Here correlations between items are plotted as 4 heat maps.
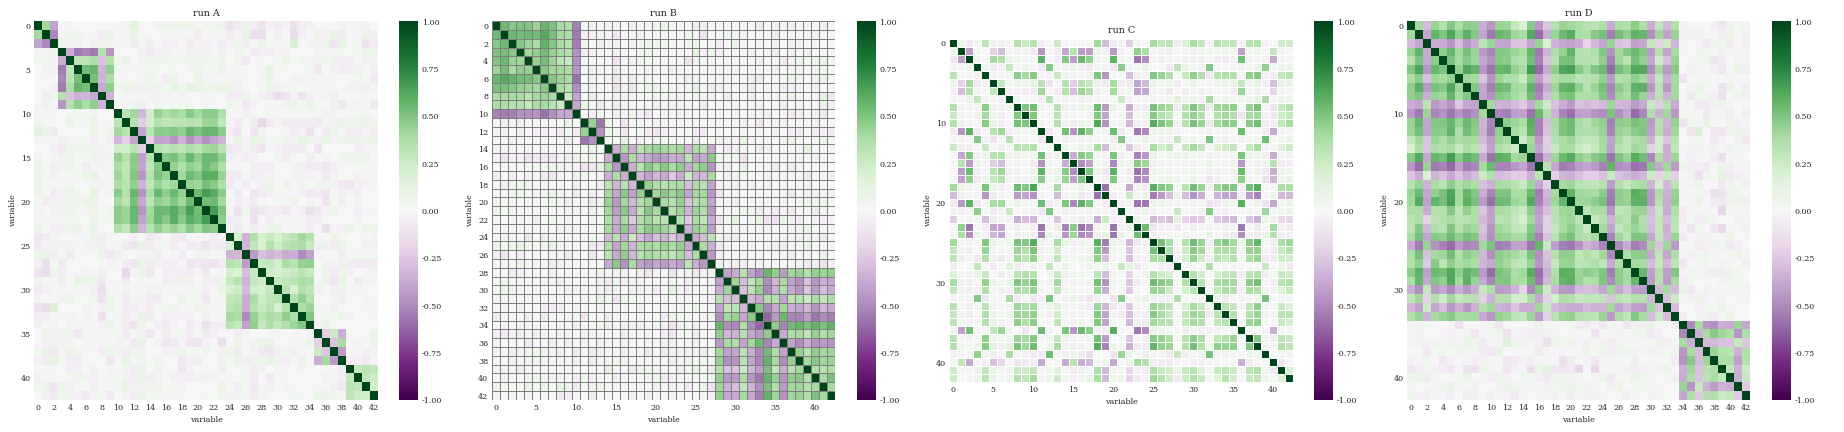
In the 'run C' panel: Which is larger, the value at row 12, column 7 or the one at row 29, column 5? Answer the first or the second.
the first
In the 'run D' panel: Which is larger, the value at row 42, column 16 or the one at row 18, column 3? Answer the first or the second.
the second
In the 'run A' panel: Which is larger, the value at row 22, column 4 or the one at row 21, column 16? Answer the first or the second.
the second
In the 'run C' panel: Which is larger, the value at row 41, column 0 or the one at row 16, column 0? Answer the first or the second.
the first
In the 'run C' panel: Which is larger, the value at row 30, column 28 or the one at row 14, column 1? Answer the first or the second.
the first
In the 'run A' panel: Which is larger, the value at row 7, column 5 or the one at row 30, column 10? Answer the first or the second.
the first
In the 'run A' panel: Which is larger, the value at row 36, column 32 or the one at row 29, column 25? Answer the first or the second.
the second
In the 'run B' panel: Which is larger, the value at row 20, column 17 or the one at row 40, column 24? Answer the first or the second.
the second
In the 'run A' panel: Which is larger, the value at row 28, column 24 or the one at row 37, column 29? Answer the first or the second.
the first
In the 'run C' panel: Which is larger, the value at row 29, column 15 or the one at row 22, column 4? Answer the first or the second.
the first
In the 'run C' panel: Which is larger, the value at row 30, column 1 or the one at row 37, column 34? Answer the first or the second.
the second
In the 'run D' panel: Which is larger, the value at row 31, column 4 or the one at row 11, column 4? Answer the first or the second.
the second
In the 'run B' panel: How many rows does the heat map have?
43
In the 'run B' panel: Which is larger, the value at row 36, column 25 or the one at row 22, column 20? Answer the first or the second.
the second
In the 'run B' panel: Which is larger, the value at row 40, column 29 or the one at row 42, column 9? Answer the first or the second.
the second
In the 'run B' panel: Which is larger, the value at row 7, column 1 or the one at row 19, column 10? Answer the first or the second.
the first
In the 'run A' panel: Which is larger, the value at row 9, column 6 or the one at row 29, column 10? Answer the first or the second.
the first
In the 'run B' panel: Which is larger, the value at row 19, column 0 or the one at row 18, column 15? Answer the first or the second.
the first
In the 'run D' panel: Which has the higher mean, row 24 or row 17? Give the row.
24
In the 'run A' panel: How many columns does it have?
43
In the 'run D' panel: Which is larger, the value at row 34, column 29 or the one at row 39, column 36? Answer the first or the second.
the first
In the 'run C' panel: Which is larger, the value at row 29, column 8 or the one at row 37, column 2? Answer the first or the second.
the first
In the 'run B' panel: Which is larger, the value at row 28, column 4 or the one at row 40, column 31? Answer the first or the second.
the second
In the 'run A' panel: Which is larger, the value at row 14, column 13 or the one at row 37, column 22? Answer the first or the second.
the second
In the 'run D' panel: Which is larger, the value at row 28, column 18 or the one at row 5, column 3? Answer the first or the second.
the second
